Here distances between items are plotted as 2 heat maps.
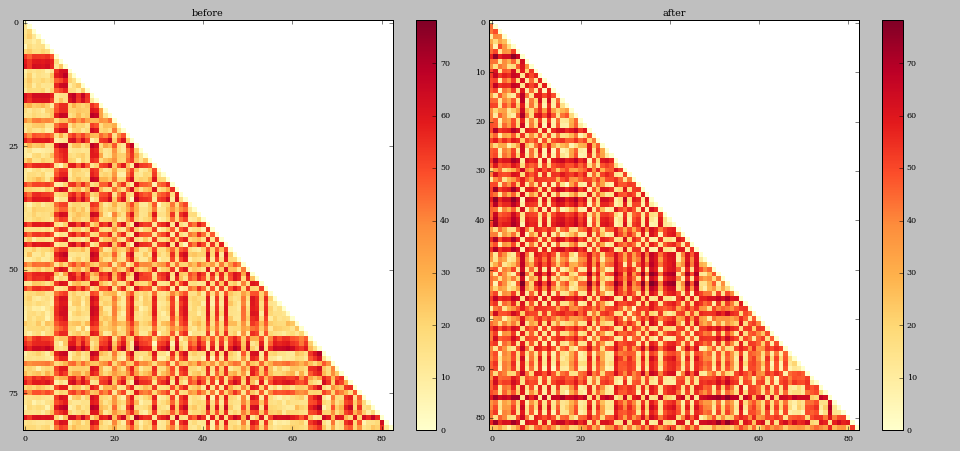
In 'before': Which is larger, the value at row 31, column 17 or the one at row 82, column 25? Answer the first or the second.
the second
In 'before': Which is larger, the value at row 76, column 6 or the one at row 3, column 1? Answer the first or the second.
the second
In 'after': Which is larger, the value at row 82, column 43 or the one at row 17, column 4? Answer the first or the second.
the second
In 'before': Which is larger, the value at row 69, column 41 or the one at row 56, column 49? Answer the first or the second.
the second
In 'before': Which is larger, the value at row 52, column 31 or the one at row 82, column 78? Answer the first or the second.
the first
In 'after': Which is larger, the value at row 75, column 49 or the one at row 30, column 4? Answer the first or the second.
the first
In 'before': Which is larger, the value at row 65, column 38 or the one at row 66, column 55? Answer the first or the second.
the second
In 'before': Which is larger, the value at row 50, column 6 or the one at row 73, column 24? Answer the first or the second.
the first
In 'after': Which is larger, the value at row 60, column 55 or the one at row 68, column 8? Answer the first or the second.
the first
